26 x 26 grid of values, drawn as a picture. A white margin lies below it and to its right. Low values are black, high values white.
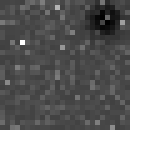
A single dip lies in the top right. The top right is the roughest part. On average the colour sits 30% of the way up the scale. No single row or column stands out from its neighbours. There are no regular stripes.
